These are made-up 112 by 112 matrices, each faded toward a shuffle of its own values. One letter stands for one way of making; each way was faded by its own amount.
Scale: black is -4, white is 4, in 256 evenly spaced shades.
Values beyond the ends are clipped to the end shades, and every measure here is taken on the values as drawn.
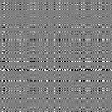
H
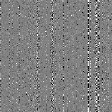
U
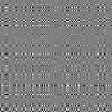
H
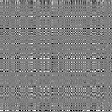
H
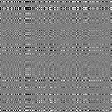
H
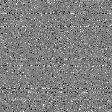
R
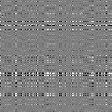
H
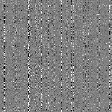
U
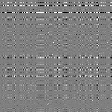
H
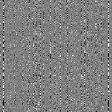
U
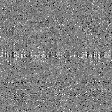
R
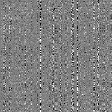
U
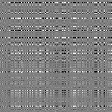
H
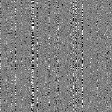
U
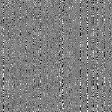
U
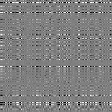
H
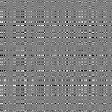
H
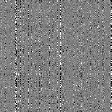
U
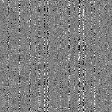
U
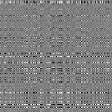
H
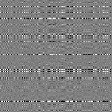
H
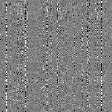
U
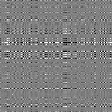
H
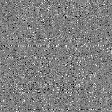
R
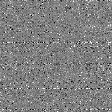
R
